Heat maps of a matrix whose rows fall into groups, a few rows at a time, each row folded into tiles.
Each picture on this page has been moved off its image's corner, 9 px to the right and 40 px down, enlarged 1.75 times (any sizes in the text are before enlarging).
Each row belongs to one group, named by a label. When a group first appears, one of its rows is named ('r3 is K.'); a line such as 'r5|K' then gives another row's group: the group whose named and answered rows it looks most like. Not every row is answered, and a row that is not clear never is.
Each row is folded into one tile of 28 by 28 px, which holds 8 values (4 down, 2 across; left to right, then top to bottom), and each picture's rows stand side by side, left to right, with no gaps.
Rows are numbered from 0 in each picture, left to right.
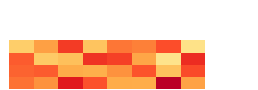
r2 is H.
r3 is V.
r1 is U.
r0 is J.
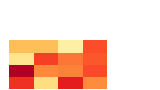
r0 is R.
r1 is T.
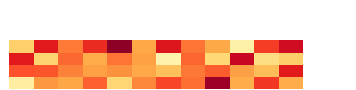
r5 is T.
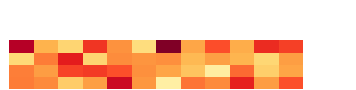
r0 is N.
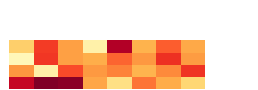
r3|H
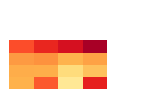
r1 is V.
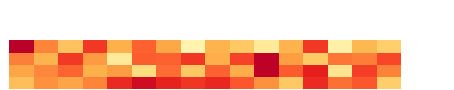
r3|U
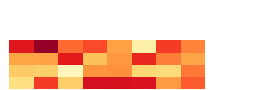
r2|U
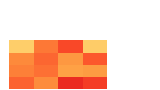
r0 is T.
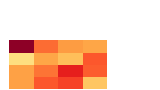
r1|R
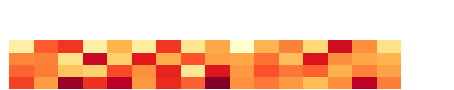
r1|U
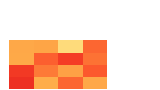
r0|R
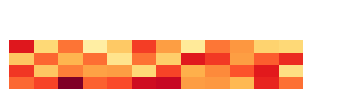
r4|H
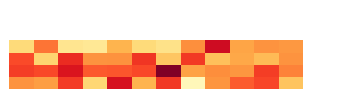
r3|R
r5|R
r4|N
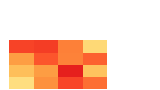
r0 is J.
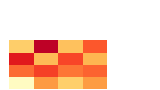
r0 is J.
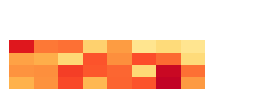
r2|U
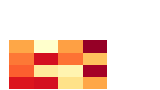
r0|U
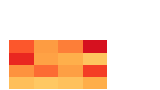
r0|H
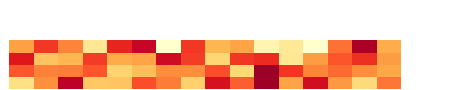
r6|T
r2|V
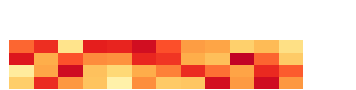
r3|H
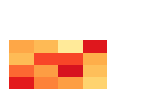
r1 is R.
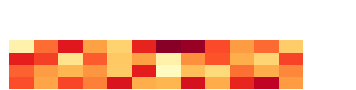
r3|V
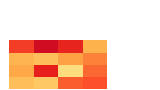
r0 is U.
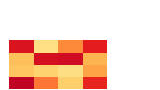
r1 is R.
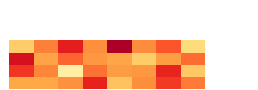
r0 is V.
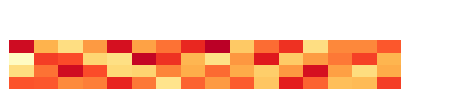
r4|N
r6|R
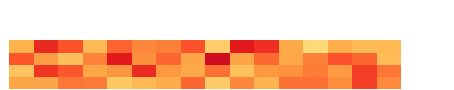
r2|H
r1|N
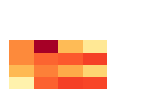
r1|U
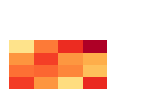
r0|T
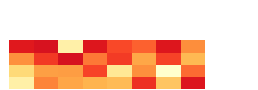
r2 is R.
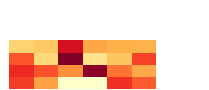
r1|H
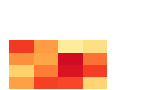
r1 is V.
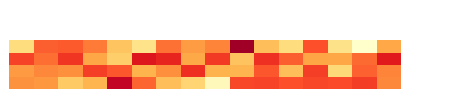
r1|H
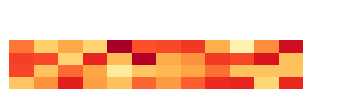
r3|V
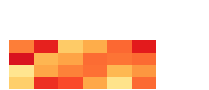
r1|T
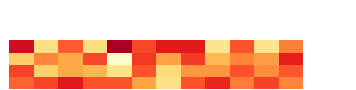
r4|T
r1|U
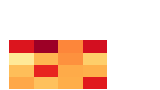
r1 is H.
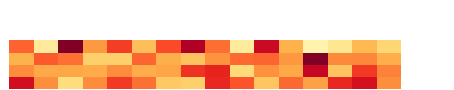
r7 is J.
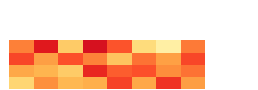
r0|V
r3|T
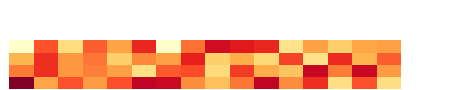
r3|T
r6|R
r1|T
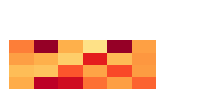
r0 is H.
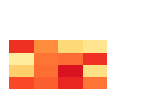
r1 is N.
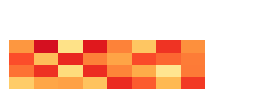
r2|U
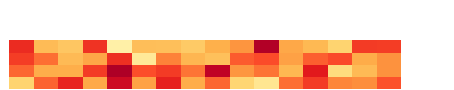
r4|R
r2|J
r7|V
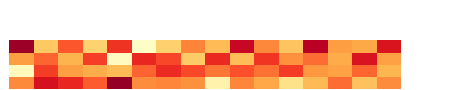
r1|U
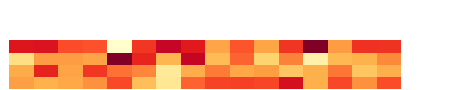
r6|N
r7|V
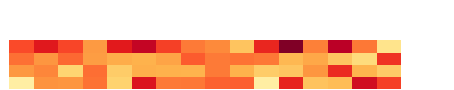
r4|U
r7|U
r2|V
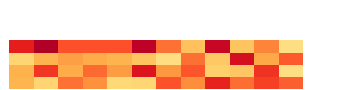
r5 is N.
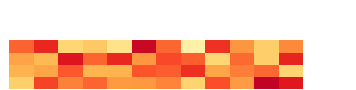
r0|V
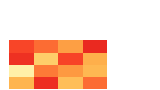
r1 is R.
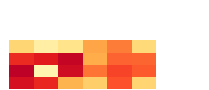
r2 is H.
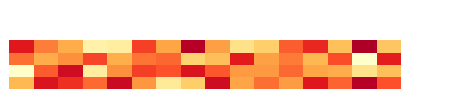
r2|T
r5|T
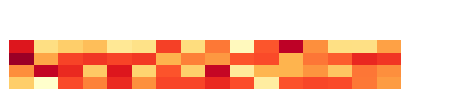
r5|V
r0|H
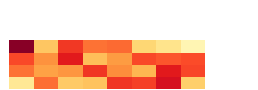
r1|H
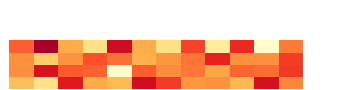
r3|T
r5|T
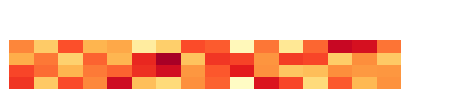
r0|R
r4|H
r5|U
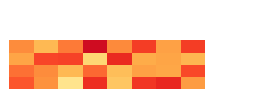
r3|T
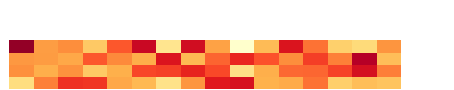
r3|J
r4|U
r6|H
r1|U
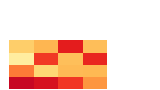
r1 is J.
